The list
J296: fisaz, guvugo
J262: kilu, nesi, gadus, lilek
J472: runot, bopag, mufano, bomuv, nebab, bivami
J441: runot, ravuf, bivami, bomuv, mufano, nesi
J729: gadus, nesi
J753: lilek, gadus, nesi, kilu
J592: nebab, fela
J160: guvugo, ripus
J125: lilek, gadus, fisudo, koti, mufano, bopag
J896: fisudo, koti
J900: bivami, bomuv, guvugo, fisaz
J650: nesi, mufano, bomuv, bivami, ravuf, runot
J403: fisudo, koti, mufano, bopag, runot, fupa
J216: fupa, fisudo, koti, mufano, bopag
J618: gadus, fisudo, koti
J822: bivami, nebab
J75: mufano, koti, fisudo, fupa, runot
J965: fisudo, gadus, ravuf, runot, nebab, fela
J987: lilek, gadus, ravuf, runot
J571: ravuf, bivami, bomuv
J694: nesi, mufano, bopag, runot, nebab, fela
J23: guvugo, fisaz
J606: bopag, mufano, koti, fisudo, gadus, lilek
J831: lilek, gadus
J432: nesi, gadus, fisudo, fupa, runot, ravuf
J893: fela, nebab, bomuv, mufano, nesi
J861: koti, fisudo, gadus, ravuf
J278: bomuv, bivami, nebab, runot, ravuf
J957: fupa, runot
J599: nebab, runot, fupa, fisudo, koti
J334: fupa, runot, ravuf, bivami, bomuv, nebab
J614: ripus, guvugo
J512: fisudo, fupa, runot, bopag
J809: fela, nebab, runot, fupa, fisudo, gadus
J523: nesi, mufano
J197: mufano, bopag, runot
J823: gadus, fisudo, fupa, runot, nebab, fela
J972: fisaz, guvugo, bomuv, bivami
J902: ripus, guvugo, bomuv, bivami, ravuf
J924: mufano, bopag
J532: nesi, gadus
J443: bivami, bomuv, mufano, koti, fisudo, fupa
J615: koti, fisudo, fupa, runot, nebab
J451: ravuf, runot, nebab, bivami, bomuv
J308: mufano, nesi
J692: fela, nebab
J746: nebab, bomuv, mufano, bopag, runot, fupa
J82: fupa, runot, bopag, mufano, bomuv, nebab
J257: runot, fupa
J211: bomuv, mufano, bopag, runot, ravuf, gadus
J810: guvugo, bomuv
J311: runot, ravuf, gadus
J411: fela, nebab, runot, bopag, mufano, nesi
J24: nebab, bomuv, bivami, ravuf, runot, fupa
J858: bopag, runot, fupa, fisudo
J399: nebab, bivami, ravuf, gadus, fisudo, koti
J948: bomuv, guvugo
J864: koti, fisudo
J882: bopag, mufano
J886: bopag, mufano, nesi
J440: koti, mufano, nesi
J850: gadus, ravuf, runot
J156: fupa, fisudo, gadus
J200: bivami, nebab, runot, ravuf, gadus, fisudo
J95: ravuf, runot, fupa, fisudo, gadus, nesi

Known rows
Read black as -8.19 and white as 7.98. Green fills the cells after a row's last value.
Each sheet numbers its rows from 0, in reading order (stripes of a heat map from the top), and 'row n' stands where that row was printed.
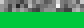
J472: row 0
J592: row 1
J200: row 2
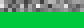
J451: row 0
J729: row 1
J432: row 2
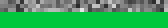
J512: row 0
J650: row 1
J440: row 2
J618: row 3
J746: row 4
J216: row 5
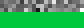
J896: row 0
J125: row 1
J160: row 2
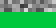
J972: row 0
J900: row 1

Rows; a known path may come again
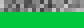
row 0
J311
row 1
J861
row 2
J650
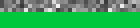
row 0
J864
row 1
J443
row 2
J24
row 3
J615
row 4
J729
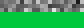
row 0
J896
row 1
J972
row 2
J403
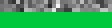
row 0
J216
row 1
J440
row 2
J200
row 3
J211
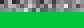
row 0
J948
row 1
J95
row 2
J532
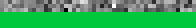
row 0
J523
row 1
J512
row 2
J831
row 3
J472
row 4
J399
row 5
J823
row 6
J197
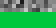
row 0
J75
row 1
J893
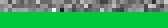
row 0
J694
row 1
J160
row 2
J965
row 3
J746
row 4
J592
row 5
J618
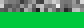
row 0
J599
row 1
J987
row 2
J822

